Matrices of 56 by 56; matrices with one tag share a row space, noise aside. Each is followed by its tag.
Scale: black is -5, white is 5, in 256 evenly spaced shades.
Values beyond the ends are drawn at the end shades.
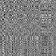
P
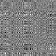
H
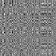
P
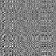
P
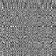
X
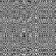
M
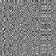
P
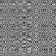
M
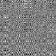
H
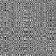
H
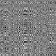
H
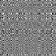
X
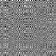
H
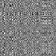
P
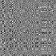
P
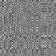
P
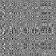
P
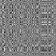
P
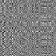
P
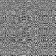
M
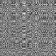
M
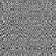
X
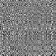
X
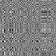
P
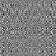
X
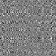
X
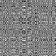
M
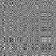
P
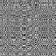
M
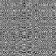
M
